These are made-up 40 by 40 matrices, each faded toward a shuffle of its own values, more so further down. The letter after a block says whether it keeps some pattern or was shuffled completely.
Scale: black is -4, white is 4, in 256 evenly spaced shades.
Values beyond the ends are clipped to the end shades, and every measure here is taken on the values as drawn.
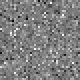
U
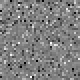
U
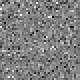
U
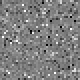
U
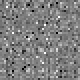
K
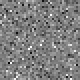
U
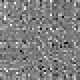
K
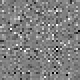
K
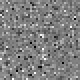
U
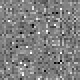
K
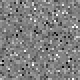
U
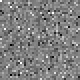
U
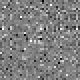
K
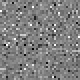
K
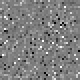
U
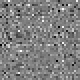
K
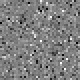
U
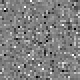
U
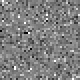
U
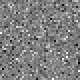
U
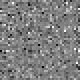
K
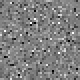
U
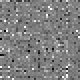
K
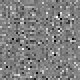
K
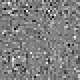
K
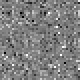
K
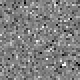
U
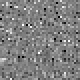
K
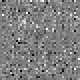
K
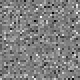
K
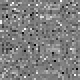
K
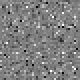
K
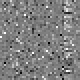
K
